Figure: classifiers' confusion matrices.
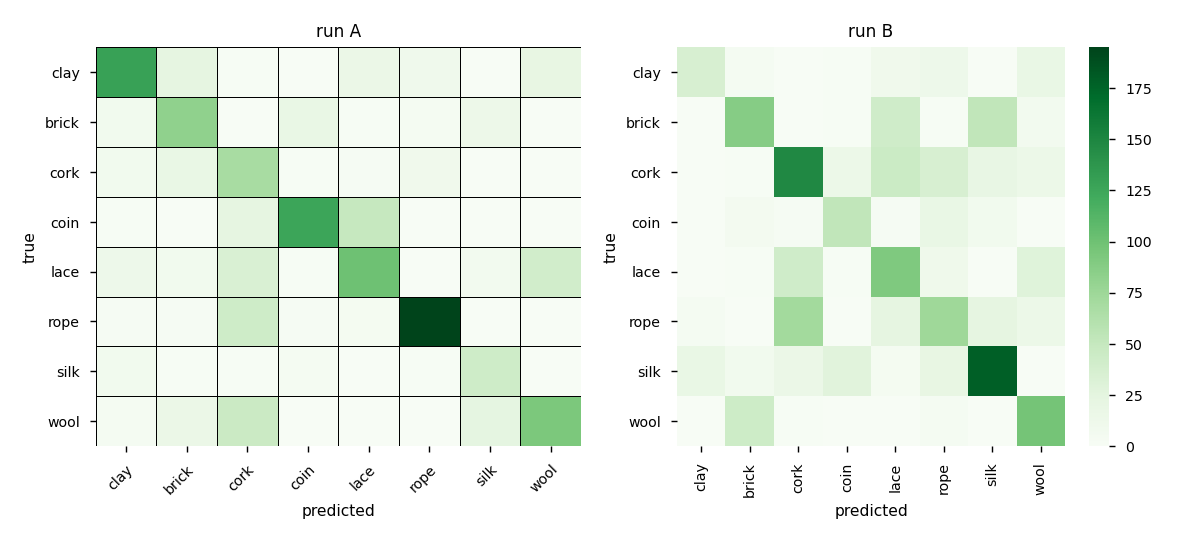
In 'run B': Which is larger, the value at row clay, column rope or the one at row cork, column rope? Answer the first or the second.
the second
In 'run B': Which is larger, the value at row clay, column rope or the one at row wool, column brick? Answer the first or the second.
the second
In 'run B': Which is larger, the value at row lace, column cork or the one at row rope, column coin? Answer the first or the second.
the first
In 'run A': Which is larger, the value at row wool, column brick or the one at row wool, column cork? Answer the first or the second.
the second
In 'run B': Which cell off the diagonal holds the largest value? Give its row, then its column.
rope, cork
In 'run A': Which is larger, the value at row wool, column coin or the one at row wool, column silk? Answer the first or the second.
the second
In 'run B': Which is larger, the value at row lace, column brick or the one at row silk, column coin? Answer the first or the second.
the second
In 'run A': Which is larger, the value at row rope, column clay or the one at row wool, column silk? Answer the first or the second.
the second
